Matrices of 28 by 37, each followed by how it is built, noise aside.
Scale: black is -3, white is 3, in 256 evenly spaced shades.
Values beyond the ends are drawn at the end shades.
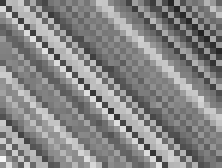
Toeplitz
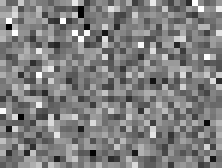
noise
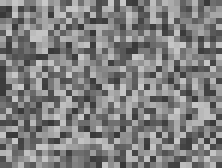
noise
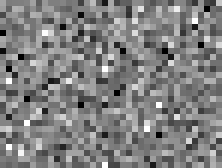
noise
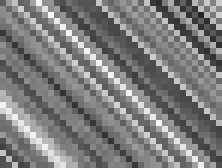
Toeplitz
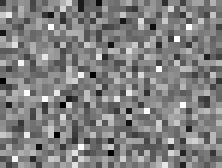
noise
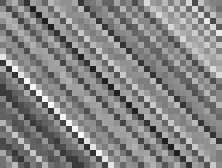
Toeplitz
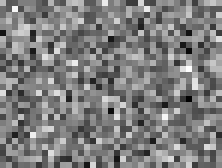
noise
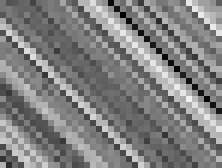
Toeplitz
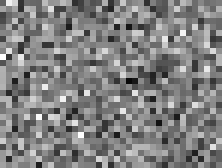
noise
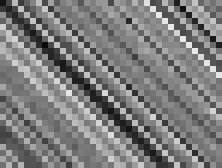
Toeplitz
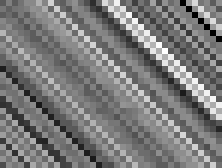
Toeplitz
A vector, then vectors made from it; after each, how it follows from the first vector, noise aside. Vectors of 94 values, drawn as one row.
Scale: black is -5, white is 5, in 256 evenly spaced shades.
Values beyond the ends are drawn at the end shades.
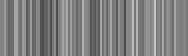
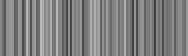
negated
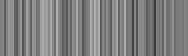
negated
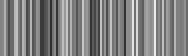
scaled up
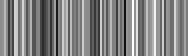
scaled up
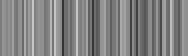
reversed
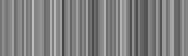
reversed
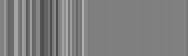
partly zeroed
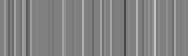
partly zeroed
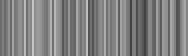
reversed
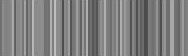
reversed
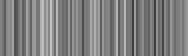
negated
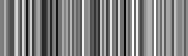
scaled up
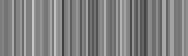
reversed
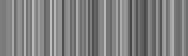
reversed
